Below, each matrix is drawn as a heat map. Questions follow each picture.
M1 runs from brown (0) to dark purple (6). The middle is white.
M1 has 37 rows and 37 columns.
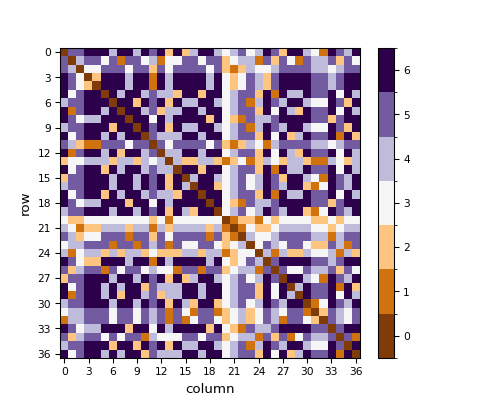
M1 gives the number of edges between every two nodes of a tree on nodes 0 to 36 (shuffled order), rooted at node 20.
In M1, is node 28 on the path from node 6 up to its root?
no
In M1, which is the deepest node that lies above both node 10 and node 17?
24
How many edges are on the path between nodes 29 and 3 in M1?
6
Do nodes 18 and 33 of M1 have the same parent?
yes
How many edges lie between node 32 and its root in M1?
2
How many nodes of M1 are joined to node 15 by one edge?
1
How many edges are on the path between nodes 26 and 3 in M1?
5
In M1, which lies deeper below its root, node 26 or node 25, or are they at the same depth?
node 25
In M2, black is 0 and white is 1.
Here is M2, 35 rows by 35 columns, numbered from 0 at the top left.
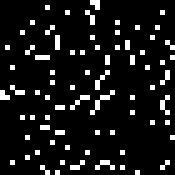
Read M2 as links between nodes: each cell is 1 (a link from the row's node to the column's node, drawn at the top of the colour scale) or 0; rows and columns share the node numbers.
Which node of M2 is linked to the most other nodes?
node 19
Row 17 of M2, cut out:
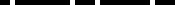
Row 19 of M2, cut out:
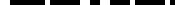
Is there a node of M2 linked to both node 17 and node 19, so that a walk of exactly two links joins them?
no
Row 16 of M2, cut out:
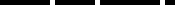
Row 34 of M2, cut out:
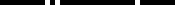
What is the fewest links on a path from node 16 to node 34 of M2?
3
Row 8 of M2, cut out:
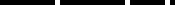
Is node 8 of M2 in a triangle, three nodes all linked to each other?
no
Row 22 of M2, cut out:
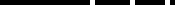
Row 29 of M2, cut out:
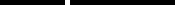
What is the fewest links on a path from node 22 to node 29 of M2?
5
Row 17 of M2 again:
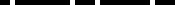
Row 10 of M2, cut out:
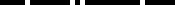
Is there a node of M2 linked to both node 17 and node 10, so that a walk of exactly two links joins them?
yes
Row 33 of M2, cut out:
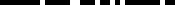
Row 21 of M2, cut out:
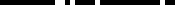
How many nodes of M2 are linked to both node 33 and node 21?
3
